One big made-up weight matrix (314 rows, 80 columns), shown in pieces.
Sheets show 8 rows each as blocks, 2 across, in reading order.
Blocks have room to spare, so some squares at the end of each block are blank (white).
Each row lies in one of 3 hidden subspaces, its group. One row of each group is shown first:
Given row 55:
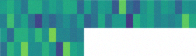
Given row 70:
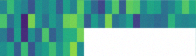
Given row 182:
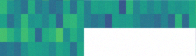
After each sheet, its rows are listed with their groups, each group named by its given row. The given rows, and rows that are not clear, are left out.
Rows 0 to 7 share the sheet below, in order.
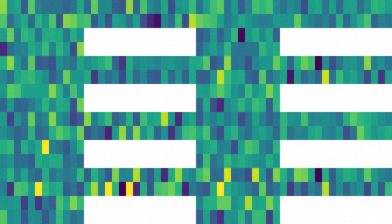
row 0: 182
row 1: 55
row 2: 182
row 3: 182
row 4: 55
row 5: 70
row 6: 55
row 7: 182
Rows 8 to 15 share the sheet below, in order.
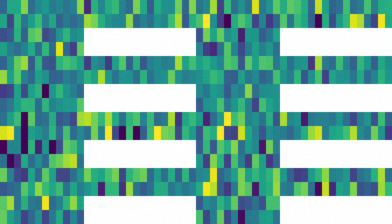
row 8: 55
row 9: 70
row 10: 55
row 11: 55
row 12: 70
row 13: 70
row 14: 55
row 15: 70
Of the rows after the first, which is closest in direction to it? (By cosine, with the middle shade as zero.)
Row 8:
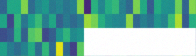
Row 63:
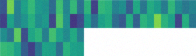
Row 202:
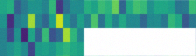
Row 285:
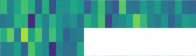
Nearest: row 202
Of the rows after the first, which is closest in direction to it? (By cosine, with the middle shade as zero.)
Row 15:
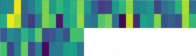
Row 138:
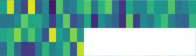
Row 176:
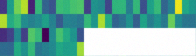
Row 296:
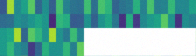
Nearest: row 176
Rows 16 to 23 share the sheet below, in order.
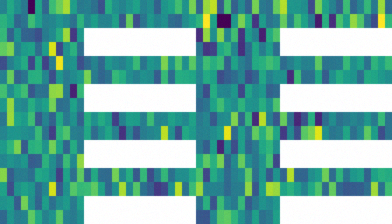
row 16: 70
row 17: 70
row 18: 70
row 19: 55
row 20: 182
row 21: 70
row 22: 182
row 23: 182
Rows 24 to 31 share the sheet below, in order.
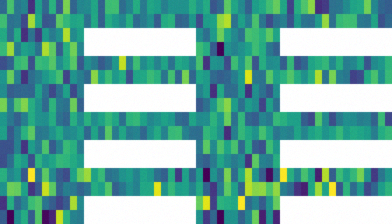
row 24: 70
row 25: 182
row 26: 182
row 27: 182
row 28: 70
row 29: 70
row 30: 70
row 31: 55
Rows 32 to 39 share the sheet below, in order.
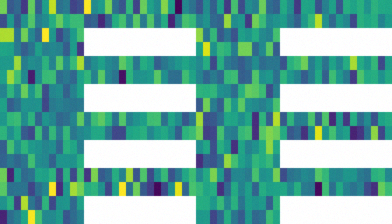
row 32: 55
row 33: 70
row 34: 70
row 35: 70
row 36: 70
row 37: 182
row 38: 182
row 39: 70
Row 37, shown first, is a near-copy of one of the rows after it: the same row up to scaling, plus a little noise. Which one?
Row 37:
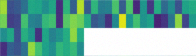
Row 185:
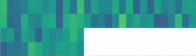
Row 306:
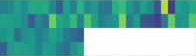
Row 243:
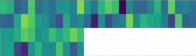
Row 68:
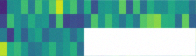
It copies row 185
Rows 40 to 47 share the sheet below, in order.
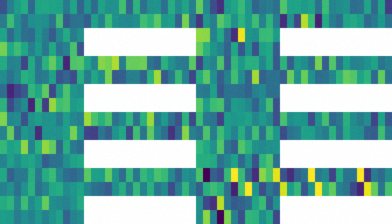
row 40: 182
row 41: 55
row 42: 70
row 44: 55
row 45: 55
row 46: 55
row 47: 182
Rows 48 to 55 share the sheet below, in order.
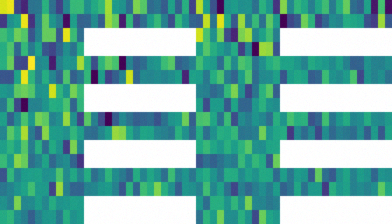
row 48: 55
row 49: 55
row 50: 182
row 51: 70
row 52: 70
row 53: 182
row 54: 182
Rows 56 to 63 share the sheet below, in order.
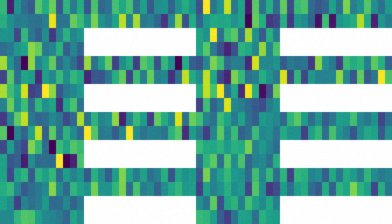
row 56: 182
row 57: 182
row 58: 55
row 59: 70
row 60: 55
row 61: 70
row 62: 182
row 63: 182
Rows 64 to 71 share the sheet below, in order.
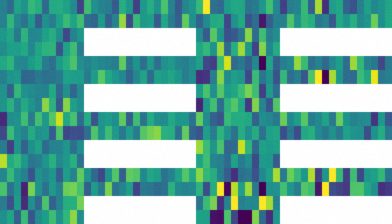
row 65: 55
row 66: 55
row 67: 70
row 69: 55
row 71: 55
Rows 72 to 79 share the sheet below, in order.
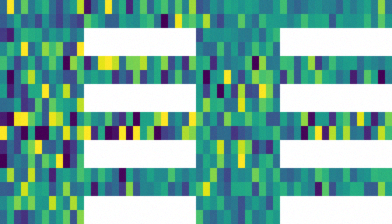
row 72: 55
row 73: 70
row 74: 70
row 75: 70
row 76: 55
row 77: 55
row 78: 182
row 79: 70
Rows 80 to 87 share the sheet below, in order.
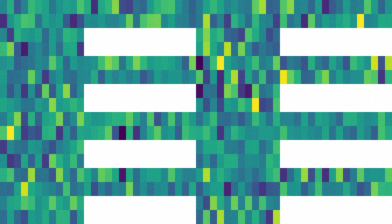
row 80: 182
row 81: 70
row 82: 70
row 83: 55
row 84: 70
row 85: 70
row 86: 182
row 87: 55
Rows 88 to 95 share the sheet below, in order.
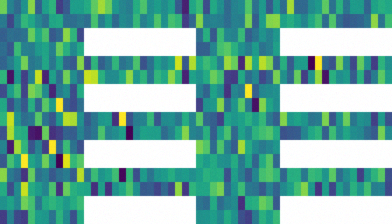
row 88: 70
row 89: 182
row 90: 55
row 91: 55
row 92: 55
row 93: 55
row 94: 182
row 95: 55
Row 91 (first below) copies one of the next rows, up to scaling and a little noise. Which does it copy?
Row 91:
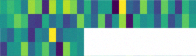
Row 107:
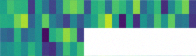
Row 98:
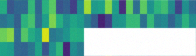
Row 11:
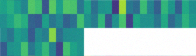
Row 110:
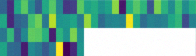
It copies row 11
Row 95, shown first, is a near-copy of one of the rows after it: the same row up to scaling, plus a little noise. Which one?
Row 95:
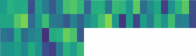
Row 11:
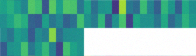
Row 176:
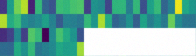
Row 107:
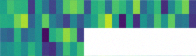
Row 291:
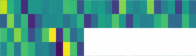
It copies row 107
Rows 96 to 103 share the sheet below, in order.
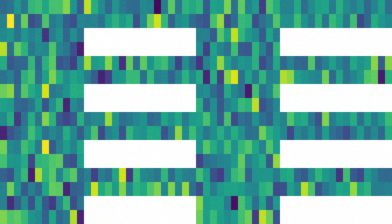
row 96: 70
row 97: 70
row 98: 55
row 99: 55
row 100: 55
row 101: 182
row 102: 182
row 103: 55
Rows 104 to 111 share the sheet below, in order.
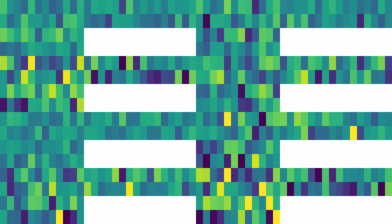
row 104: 182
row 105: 70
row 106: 182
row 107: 55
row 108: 70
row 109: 70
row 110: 55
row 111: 182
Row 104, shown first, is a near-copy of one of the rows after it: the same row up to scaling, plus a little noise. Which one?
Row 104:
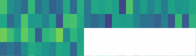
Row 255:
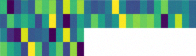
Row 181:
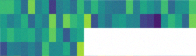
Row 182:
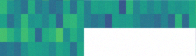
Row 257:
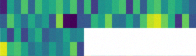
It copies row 182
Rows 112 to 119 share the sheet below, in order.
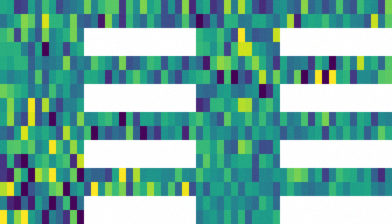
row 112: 55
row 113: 55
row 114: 70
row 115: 55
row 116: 182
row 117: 55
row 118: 182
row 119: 70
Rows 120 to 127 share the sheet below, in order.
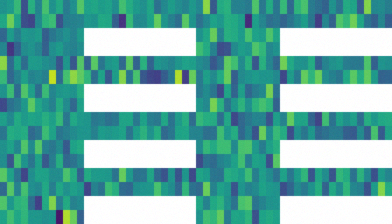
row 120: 70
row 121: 182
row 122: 182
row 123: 70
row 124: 70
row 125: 182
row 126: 55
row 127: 55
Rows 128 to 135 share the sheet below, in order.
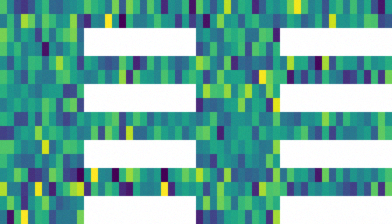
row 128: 55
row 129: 70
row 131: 182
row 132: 55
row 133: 70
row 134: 182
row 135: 182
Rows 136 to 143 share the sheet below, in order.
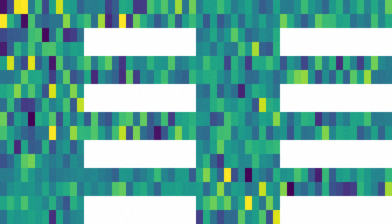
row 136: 55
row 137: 55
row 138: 182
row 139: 55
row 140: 182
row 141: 182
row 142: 70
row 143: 182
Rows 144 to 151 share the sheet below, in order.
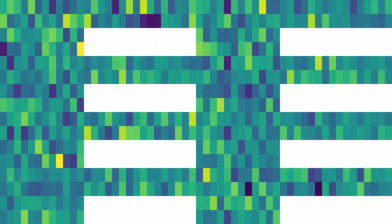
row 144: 182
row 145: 70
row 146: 182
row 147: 182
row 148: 55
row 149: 70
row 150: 55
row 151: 182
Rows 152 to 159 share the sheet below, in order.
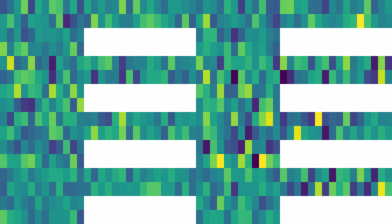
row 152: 182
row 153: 70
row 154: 182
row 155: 55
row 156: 182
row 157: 55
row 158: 182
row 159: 55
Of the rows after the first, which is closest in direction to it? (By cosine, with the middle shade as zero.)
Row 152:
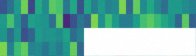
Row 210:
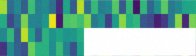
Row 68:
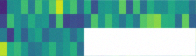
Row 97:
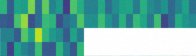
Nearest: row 68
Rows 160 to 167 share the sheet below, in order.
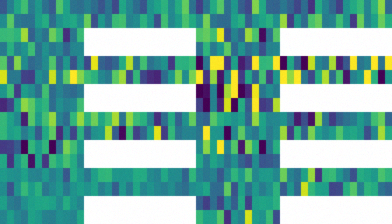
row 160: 70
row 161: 70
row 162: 182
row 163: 55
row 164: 70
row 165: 70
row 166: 70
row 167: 70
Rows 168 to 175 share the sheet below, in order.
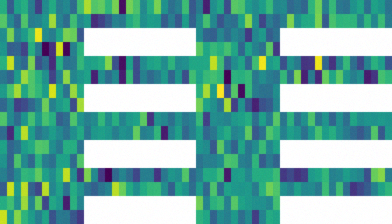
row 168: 55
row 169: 182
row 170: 182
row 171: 70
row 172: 70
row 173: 182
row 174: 70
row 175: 70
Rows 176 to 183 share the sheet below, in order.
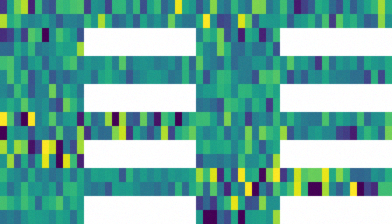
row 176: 55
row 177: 70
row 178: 55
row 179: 182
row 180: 55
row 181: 182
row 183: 70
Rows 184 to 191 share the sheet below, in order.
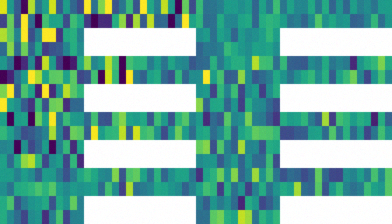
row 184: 55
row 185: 182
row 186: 55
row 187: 70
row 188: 182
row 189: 55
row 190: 55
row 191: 55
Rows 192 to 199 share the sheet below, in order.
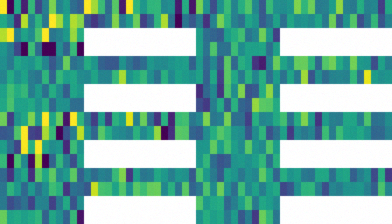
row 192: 55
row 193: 70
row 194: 70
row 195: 70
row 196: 70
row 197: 182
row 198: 182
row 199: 55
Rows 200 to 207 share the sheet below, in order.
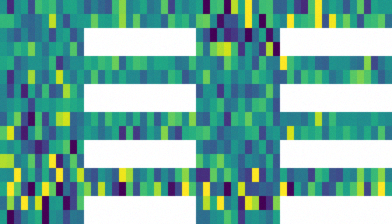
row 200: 182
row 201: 182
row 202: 70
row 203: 70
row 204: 70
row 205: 182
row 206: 70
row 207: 70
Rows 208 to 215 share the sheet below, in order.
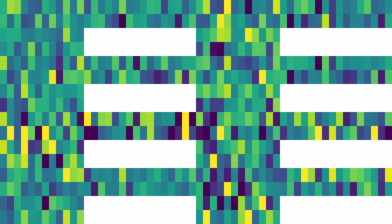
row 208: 70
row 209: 182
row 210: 182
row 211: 182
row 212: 55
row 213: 70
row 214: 55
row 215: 70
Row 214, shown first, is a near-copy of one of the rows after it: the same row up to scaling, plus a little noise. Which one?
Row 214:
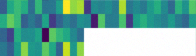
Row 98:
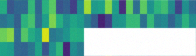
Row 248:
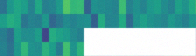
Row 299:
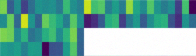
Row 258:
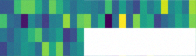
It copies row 248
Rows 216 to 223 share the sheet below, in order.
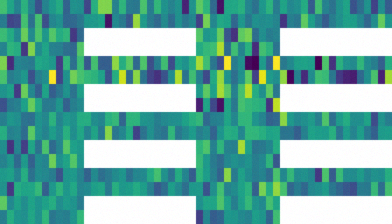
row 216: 70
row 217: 55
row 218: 182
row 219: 182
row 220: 70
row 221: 55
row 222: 70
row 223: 182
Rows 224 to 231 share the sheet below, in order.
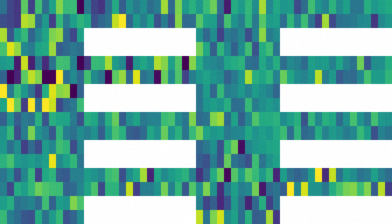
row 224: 70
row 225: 70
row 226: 70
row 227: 182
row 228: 70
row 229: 55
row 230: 55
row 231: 182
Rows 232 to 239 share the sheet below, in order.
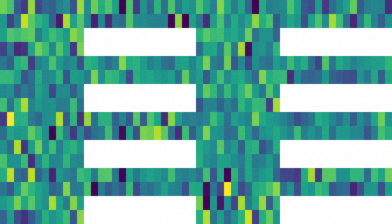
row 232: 182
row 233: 70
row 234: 182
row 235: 182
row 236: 182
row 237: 70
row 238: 182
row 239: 70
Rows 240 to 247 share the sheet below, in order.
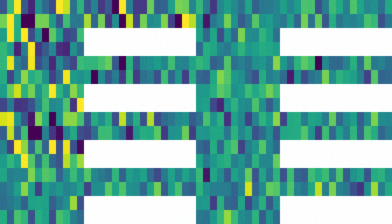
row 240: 70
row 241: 70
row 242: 182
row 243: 182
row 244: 55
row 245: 55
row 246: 70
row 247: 182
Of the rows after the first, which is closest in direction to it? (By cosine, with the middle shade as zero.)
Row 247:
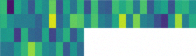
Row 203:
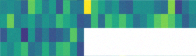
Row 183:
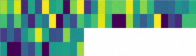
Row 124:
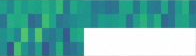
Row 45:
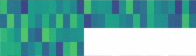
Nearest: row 124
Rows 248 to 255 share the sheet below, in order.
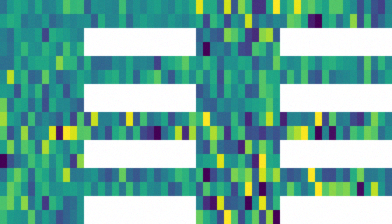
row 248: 55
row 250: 70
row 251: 70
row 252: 182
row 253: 55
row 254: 70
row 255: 182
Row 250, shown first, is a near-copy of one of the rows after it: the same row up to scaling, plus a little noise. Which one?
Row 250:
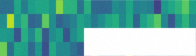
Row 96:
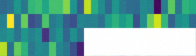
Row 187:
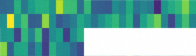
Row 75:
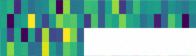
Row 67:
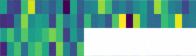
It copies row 187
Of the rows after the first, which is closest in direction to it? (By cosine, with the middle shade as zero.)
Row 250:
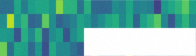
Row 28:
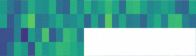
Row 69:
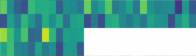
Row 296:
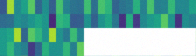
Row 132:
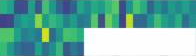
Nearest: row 69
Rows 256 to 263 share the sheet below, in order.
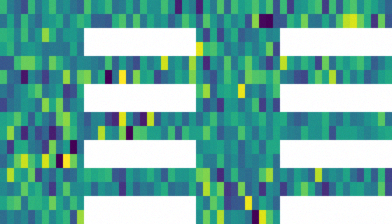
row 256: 55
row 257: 182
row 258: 55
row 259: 55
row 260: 55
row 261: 70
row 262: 182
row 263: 55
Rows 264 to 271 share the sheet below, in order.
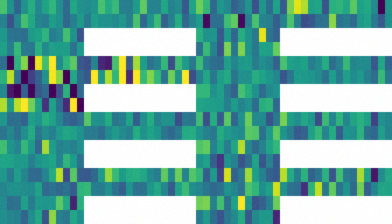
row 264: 70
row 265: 70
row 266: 182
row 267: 55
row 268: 55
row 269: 55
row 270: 70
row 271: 55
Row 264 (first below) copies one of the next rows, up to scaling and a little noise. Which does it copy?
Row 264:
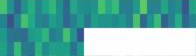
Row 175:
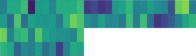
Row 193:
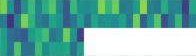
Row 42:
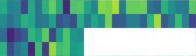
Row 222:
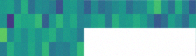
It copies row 193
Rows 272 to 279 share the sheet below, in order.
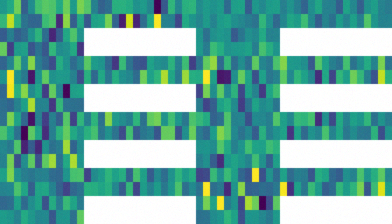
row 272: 70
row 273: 55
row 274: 70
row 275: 70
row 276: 70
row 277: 182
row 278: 55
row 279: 70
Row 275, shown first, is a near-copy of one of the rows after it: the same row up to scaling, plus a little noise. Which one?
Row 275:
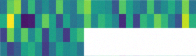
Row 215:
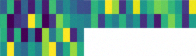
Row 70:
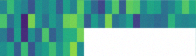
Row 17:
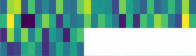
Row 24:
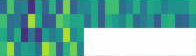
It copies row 17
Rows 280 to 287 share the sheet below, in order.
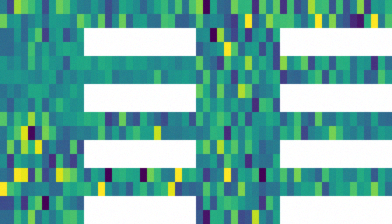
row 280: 55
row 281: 182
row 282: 70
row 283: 55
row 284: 70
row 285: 70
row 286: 55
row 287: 70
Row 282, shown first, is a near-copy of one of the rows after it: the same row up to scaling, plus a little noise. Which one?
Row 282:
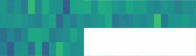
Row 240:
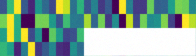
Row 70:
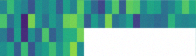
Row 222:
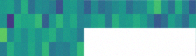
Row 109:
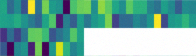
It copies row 109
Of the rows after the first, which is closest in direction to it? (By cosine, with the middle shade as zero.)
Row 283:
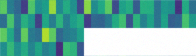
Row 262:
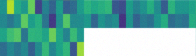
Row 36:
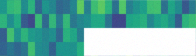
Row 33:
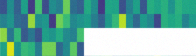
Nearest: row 33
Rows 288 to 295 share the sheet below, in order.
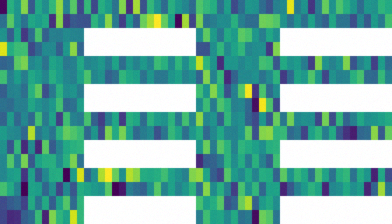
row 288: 182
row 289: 182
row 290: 55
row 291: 55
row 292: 70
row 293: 182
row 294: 70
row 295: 55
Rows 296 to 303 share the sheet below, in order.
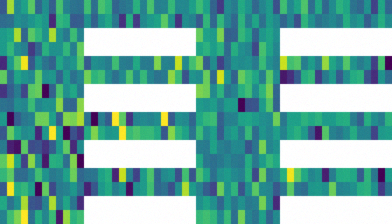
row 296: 182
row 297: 55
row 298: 55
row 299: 55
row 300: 182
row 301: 70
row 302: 55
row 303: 70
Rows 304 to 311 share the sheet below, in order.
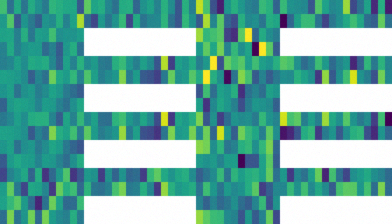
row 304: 55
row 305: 55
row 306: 182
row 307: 70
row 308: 182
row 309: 55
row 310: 70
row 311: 182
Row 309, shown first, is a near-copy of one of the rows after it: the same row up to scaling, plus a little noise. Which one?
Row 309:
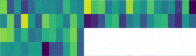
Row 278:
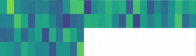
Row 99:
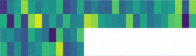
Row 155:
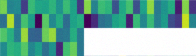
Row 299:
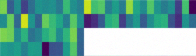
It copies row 299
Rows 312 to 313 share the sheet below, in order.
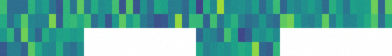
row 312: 182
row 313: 55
